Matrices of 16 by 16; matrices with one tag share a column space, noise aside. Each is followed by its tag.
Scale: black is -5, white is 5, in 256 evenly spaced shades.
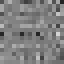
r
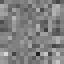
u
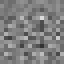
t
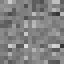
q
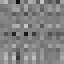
r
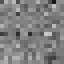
r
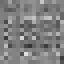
t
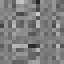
q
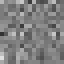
r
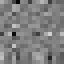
r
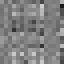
u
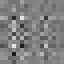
t
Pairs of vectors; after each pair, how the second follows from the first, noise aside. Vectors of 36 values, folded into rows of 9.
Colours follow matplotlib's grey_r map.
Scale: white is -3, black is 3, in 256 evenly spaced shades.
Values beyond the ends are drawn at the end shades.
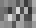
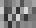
reversed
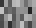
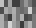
negated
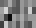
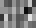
reversed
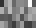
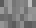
shrunk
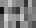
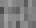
shrunk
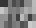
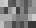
reversed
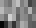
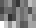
negated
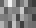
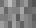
shrunk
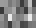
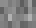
shrunk
